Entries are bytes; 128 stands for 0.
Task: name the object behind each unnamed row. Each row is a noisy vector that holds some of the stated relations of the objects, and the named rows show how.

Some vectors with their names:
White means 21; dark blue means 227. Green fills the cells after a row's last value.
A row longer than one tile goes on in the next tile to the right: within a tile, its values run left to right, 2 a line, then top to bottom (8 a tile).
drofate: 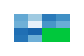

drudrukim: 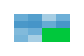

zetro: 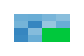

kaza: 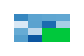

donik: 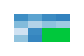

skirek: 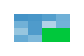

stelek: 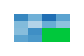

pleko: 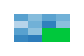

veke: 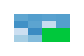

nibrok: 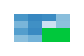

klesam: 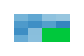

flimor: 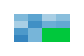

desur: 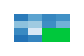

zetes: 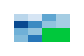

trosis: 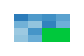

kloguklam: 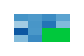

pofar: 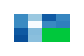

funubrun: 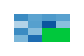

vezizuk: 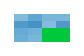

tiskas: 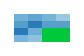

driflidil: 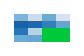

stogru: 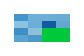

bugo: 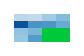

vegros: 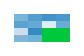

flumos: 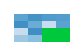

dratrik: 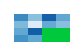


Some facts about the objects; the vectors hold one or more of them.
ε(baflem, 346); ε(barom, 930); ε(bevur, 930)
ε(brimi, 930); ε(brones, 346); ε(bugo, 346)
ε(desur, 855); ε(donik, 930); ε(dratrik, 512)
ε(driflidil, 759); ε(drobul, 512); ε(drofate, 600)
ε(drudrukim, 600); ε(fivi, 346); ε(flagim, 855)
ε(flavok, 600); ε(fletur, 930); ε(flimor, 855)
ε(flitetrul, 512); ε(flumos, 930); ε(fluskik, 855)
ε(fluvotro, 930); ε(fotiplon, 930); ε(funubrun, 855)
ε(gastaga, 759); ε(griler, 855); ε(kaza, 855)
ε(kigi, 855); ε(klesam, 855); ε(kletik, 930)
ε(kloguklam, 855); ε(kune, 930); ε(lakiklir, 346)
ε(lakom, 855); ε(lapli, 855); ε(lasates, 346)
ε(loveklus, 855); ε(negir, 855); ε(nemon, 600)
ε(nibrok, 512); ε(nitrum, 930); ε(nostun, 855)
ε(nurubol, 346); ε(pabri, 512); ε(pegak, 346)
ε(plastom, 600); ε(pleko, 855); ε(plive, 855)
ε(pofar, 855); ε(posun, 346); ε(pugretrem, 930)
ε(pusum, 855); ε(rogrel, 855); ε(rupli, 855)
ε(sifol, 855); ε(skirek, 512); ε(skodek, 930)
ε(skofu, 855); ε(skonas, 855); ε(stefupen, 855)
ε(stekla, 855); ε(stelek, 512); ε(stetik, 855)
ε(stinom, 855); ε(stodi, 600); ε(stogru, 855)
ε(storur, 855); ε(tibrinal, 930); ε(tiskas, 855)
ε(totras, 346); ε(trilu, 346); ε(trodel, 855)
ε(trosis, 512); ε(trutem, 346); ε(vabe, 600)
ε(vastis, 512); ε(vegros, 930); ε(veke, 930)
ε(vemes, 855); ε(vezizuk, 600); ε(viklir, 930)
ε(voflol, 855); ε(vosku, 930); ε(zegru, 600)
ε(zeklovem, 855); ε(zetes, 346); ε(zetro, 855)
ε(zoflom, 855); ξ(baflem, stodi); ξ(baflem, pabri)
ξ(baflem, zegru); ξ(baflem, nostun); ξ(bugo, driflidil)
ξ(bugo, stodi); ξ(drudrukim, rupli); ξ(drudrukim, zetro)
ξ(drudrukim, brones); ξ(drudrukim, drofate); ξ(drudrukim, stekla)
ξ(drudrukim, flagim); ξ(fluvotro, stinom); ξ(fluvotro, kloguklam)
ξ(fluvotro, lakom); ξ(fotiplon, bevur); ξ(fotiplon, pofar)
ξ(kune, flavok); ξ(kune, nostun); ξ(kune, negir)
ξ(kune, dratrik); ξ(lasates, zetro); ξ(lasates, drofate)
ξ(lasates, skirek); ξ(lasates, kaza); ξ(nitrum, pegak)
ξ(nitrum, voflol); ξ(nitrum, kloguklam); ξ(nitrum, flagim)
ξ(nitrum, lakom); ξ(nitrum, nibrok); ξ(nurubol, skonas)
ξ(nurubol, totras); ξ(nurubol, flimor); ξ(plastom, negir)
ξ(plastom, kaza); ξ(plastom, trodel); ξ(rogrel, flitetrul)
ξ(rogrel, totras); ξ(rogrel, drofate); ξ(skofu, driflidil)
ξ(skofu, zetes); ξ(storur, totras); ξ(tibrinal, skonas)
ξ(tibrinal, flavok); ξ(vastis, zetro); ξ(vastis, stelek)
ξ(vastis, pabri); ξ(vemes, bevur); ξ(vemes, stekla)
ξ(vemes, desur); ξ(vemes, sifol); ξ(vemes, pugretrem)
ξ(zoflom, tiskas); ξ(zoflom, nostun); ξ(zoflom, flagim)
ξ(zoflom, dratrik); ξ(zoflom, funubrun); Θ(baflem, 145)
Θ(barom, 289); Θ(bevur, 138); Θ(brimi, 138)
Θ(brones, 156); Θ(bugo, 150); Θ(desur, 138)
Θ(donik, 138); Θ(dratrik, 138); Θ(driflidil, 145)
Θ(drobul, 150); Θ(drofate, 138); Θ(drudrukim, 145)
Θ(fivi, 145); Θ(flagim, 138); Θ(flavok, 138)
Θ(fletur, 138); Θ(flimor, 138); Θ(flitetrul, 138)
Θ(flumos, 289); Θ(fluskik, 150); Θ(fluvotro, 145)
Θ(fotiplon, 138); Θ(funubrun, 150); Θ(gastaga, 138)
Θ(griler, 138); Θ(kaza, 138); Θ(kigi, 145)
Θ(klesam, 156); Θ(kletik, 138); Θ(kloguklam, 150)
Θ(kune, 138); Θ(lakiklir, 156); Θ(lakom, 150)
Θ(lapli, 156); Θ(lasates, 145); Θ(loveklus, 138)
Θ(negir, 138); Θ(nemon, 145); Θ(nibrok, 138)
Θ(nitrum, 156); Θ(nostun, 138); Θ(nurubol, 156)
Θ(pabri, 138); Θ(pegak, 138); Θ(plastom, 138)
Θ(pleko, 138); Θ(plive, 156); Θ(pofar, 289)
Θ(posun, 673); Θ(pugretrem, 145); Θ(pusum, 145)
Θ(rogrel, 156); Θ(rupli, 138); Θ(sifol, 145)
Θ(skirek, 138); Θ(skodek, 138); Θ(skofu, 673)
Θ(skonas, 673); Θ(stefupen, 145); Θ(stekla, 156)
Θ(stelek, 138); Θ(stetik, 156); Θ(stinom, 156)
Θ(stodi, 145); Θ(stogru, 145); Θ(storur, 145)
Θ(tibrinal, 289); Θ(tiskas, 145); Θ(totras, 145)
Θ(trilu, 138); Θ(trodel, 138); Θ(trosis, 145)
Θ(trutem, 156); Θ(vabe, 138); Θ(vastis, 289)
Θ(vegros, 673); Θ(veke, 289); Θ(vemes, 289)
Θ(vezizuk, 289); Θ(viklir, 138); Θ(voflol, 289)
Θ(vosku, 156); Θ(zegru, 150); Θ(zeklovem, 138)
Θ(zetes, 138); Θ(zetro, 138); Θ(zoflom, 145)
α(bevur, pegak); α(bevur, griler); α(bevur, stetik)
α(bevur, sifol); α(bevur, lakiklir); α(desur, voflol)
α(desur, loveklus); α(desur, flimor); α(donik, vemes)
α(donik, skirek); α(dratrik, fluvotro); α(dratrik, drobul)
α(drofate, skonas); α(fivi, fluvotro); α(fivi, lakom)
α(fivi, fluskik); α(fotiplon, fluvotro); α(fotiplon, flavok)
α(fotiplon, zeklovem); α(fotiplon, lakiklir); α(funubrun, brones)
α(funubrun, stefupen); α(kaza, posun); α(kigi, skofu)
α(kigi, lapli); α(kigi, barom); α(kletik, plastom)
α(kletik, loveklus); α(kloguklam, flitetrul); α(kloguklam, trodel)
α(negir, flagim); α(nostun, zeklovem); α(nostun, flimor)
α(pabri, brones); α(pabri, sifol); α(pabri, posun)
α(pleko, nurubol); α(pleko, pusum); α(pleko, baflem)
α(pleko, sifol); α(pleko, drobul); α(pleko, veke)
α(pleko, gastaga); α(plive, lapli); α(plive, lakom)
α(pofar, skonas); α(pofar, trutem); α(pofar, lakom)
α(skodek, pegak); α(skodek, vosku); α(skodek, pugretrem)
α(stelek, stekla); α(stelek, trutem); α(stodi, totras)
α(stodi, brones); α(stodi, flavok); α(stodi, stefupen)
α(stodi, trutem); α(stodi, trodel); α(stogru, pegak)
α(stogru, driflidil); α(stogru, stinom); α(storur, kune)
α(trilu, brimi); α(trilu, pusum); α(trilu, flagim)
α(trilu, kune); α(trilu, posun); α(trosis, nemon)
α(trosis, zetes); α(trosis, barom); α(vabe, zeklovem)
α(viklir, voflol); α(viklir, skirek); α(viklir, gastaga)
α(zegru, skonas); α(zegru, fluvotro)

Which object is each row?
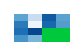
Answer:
zegru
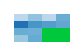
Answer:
baflem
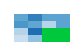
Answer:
nitrum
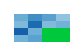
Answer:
voflol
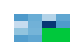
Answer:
storur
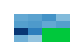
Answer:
lakom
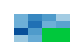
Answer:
stinom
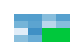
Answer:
kune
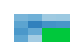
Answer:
zoflom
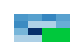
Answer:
fluvotro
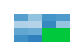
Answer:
vabe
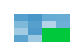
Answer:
flitetrul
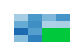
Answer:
pegak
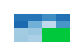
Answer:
pugretrem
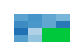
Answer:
stekla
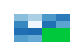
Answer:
fivi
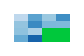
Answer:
posun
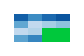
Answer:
bevur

